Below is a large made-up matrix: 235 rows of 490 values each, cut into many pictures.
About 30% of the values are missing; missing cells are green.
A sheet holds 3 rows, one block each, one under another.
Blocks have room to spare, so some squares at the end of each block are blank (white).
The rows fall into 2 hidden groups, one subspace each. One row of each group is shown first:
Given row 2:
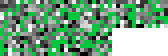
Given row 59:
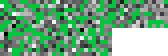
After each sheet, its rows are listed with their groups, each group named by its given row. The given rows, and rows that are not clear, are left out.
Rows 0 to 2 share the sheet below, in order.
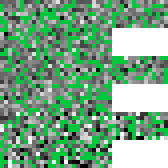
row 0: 59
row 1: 59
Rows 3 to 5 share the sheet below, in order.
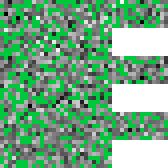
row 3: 2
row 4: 2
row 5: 2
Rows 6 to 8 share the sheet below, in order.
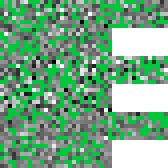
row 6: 59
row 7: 59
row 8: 2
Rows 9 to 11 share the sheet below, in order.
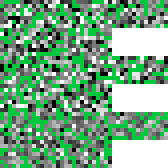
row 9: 59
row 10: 2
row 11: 2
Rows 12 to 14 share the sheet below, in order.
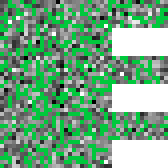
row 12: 2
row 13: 59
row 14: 2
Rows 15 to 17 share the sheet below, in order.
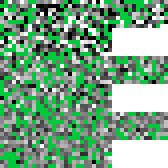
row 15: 2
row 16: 2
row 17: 2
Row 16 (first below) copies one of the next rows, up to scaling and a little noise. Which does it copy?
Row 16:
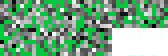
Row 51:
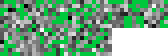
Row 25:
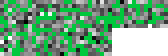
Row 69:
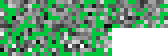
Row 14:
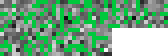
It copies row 51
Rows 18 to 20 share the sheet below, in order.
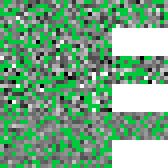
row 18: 2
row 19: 2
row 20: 59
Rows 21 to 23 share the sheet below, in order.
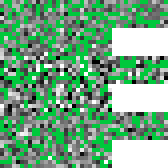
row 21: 59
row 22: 59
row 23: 2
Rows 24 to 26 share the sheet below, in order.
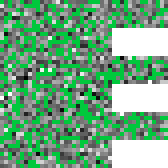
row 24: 59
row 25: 2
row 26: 2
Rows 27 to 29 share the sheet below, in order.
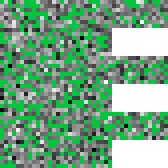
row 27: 2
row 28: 2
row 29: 2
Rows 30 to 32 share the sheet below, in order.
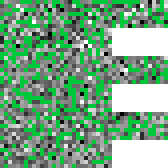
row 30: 59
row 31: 59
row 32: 59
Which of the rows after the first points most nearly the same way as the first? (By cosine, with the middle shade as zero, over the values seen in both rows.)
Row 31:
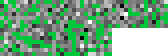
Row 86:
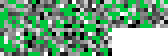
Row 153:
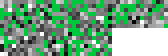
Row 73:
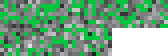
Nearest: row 86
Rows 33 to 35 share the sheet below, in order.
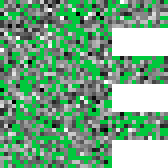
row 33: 59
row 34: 2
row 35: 2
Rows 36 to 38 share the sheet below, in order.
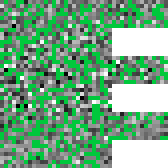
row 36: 59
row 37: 2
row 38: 2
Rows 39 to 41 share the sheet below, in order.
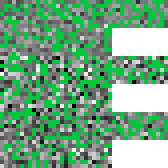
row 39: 2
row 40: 59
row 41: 2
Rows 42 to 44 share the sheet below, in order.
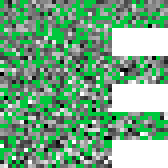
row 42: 2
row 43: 59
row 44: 2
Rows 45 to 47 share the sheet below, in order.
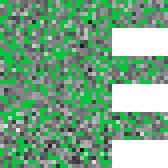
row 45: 59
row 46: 59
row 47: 2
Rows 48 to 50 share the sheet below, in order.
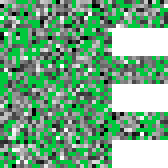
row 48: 59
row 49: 59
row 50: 2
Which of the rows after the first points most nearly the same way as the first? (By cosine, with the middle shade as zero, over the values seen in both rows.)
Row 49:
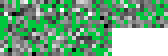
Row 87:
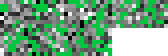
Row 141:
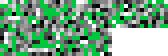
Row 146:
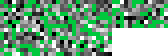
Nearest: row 87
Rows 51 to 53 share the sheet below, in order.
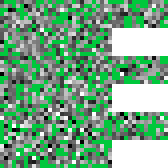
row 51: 2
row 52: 59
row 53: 59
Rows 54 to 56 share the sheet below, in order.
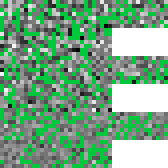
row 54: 2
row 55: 59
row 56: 2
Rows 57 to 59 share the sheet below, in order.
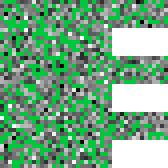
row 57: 2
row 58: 59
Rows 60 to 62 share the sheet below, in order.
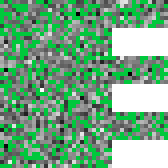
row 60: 59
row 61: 2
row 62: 59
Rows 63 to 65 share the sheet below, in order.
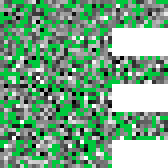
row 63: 2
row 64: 2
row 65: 59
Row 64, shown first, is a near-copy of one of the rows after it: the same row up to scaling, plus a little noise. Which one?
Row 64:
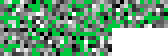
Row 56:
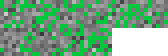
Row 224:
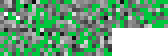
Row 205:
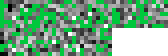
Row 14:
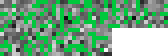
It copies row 224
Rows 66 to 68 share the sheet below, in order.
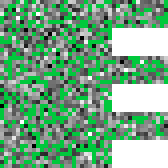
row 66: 2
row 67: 59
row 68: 59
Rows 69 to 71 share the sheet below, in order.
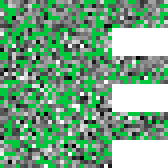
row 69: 2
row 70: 2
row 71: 59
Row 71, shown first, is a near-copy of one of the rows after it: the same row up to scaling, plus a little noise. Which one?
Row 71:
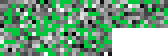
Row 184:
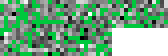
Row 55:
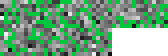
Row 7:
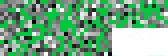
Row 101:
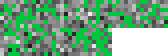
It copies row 7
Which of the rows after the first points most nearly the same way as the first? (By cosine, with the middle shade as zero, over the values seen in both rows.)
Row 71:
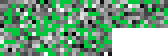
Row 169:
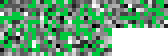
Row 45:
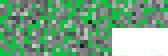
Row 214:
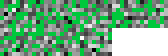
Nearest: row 45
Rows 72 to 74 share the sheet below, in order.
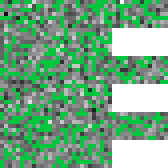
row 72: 2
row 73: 59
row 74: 59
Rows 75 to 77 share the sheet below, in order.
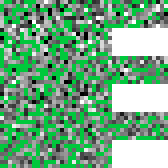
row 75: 59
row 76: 59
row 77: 59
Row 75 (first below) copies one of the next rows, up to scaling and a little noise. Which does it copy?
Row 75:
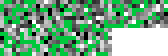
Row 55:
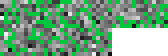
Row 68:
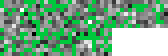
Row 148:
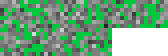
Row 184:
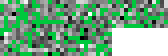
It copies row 68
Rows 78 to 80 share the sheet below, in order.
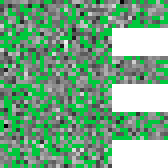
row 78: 2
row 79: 2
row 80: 2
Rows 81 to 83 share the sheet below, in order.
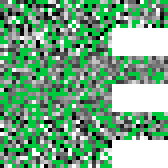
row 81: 2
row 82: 59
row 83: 59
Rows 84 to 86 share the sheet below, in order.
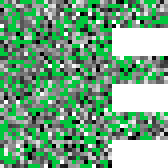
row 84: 59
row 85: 59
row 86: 59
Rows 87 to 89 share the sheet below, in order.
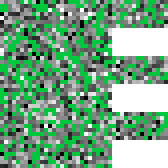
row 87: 59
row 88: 2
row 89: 2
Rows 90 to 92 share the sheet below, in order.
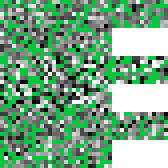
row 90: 2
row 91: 59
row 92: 59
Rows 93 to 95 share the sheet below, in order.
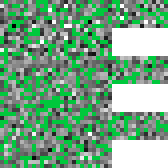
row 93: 59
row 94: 2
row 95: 59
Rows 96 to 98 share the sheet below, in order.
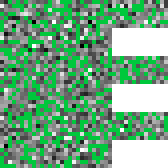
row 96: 59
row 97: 59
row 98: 59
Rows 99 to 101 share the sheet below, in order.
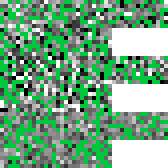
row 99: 59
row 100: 2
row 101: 59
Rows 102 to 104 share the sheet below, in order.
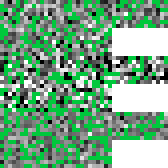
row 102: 2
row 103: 2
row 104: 59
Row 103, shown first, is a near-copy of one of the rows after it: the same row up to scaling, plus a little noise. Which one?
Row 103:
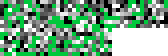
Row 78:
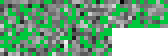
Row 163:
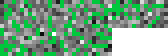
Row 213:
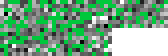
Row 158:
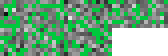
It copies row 158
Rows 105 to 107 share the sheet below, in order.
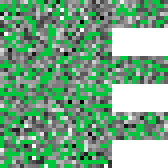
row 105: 59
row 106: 2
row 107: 59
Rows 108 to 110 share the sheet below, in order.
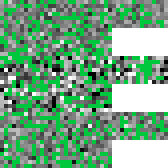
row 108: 2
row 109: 2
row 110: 59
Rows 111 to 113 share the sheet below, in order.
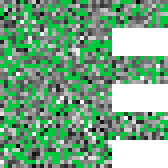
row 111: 2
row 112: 2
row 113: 59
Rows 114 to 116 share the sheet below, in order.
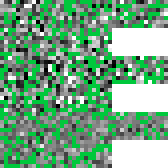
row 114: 2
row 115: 2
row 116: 2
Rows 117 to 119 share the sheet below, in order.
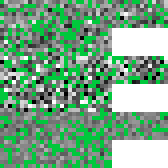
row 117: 59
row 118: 59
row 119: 2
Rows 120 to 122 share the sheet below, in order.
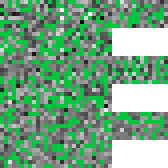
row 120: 59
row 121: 2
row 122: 59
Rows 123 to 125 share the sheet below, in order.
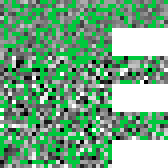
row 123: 59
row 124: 2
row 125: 59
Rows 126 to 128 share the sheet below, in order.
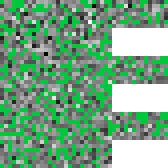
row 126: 59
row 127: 2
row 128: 2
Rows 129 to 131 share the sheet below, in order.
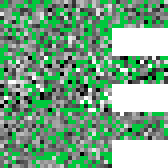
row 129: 59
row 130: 59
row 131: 2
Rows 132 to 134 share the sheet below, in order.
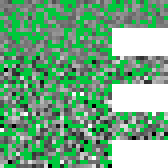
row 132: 2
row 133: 2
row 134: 59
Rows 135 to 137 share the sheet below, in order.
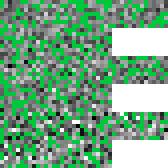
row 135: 2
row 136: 2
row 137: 59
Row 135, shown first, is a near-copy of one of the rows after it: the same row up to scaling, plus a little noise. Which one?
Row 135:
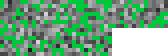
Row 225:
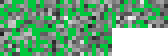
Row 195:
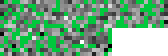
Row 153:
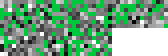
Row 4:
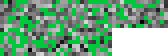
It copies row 4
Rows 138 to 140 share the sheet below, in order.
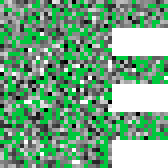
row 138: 2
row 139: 59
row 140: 2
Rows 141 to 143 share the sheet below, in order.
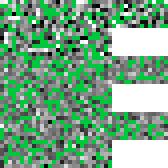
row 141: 59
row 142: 2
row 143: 59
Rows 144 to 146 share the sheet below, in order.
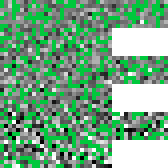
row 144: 2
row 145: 2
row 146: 2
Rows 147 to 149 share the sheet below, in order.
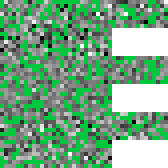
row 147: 59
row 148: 59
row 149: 59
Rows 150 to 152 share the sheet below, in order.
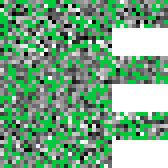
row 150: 59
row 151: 2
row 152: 59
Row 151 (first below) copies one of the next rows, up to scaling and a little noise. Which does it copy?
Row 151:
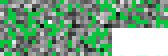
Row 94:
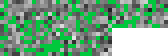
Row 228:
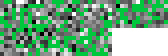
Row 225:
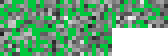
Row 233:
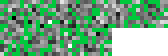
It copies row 233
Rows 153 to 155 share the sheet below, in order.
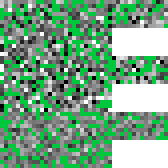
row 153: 2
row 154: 59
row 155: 59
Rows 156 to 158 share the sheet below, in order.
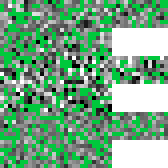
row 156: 2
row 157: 59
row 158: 2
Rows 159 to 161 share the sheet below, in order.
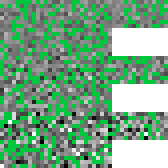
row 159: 59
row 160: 59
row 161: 2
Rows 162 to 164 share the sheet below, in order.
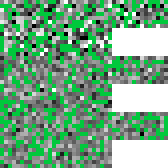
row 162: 59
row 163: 2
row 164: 2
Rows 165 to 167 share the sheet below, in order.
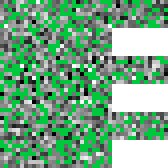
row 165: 2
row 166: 59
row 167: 59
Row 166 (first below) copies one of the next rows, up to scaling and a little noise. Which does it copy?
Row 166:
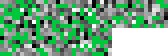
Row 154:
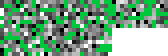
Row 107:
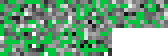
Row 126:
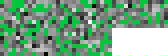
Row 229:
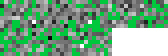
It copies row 126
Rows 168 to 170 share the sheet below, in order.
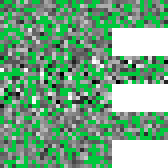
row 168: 2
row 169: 59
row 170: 2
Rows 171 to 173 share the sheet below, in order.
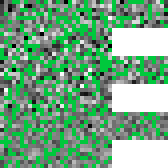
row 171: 2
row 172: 59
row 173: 59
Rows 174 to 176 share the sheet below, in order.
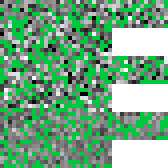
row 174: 2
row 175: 59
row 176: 2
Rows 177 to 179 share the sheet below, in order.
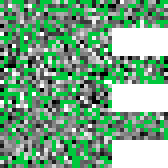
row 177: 2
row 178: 2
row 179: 2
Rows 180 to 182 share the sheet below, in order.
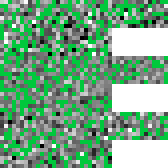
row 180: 59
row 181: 59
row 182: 2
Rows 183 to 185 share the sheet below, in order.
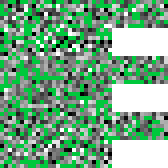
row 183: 2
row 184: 59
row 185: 2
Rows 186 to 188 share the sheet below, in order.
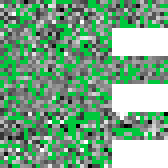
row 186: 59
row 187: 2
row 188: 59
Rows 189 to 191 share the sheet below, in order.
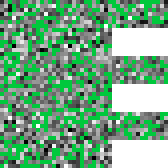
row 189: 2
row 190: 2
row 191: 2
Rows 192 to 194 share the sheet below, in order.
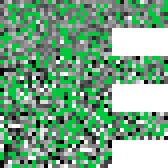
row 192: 2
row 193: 2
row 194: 59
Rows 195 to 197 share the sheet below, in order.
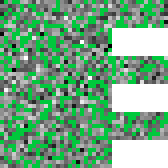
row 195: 2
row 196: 59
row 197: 2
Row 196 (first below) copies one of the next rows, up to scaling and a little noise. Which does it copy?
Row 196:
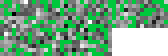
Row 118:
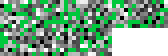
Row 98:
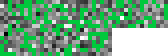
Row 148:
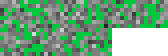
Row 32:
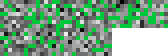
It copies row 118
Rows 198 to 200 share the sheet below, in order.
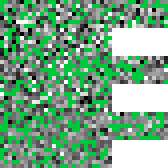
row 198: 2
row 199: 59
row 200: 2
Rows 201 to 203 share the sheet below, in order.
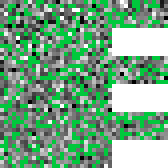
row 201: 59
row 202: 59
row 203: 59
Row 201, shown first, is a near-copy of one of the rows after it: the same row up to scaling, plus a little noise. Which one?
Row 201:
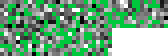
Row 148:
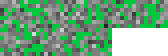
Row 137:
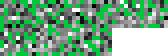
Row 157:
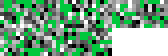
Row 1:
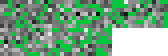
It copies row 137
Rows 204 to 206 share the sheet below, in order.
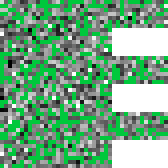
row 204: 2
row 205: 2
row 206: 2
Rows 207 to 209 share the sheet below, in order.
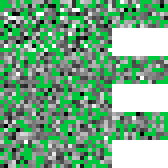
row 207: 59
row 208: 2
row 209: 2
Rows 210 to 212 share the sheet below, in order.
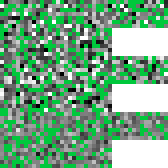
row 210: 59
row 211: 59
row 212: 2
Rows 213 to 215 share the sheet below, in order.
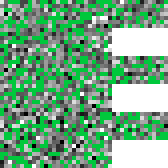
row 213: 2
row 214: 2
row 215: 59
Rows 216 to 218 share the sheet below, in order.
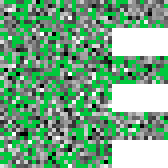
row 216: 2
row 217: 2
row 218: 2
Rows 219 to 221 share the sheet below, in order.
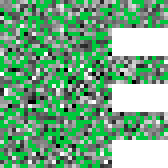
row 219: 59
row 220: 59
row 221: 2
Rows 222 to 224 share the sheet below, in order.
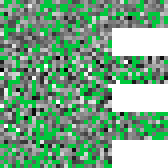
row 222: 2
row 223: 59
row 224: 2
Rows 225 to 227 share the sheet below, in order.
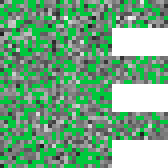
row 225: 2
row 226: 2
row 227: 2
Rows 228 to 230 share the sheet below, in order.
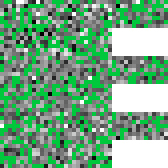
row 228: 2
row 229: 59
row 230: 59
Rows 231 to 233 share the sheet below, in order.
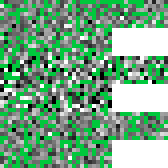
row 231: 59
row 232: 2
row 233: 2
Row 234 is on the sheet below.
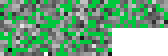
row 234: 59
